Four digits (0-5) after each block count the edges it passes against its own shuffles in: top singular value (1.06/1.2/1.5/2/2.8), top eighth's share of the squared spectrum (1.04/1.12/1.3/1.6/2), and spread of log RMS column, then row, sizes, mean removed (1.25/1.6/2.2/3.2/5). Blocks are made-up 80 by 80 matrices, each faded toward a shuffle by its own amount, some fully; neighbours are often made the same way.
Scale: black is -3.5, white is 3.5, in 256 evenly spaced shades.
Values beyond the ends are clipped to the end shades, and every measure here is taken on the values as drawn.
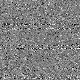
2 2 0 3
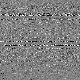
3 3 0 4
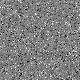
0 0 0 0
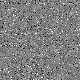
1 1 0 1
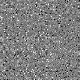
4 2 1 1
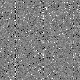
4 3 2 1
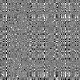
5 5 4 3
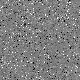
0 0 0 0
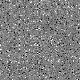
3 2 1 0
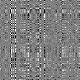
5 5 4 3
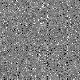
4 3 1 0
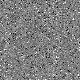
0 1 1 1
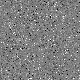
0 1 0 0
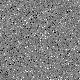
0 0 0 0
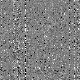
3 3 3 1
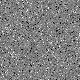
0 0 0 0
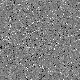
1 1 1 0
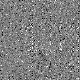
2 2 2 1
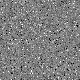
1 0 0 0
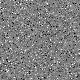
0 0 0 0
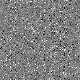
1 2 2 0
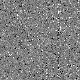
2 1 2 0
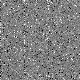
1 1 1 0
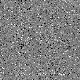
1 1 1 1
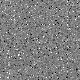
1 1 0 0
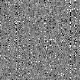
2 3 3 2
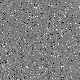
1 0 0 0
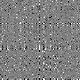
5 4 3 2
